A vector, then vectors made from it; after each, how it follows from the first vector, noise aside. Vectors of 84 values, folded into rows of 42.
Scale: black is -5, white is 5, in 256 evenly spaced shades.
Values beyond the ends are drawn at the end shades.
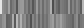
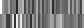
scaled up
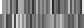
scaled up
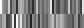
scaled up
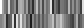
scaled up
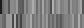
negated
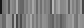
negated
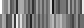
scaled up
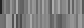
negated
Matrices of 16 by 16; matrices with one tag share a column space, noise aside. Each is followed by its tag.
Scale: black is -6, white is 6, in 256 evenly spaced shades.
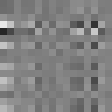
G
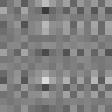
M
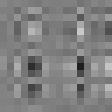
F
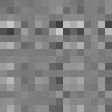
G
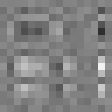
F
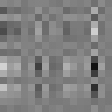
F
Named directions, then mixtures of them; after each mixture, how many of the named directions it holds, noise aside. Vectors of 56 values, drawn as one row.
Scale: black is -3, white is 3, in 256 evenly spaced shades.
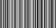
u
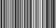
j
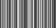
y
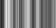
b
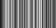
three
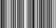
two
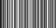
three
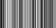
two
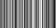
two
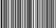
three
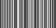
two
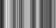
one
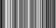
three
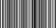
two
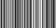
one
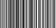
one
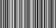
one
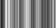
one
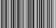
one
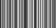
one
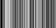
two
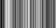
two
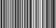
one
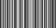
two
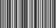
one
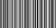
one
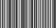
three
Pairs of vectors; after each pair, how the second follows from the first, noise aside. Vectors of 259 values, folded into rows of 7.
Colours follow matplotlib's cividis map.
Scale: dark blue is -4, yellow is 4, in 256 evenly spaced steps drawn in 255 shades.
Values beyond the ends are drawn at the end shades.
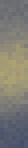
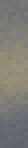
shrunk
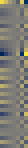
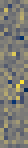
shuffled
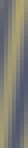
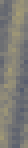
shrunk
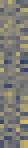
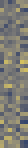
negated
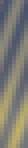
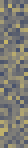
shuffled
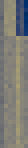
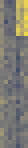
negated
